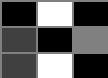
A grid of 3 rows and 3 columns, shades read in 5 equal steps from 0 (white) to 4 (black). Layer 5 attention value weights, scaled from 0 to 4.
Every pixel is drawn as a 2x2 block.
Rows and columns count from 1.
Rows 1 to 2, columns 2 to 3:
0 4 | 4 2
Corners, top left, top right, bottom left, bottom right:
4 4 3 4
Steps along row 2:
up down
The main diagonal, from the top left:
4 4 4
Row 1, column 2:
0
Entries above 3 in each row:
2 1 1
